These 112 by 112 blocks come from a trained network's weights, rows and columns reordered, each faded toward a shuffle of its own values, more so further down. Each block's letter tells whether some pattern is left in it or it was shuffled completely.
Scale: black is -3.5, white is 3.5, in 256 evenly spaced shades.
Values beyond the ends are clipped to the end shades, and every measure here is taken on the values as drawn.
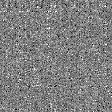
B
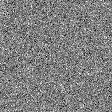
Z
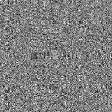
B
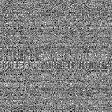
B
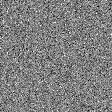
Z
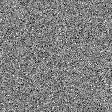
Z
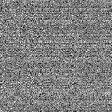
B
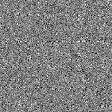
B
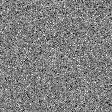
Z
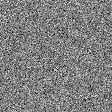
Z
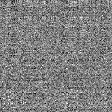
B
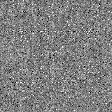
B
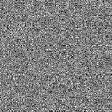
B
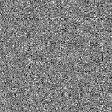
B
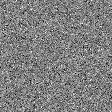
Z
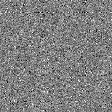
B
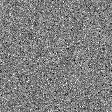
Z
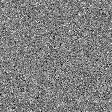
Z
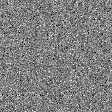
B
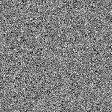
B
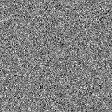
B
